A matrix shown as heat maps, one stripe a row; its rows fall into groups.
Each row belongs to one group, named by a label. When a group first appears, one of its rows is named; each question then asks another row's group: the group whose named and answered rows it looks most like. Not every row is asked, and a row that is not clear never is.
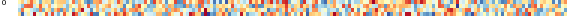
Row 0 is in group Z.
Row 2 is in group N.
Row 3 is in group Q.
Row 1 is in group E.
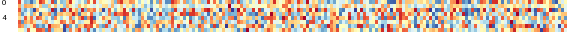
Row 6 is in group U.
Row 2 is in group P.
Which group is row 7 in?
E
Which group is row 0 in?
P
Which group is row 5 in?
Q
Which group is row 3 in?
Q
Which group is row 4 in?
E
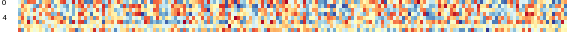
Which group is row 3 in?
N
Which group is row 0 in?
Z
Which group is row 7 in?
P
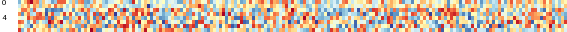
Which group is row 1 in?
Z
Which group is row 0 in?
Z
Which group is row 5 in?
U
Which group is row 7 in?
Q
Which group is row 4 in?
E
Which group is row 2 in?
N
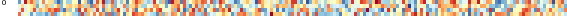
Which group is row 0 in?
N
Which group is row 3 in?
P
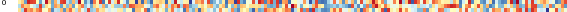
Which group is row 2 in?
E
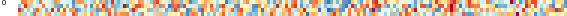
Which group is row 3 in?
Q
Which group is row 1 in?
N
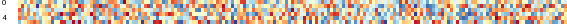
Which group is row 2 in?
P
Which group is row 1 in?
U
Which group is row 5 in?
Z
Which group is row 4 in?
P
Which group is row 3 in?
Q
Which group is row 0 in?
Q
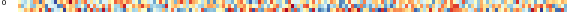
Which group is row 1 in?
P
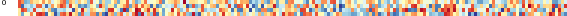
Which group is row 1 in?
P
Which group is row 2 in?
N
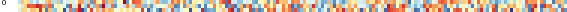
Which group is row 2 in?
E
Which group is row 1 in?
E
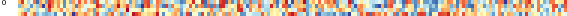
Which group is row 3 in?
N
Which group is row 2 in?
U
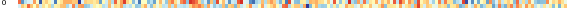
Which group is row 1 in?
Z
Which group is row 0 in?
Q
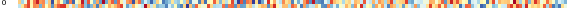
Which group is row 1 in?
Z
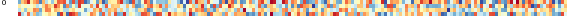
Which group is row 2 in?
Z
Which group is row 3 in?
Q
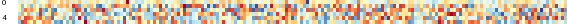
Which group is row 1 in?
Q
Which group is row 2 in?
E
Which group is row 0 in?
U
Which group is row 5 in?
N
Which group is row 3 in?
N
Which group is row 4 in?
E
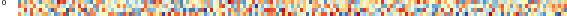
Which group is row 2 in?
E
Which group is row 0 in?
Z
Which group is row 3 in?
Q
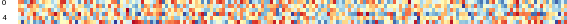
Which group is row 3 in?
U
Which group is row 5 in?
P
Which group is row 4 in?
E
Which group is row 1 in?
Z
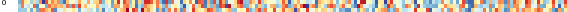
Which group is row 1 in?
U
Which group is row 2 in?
P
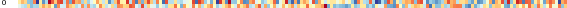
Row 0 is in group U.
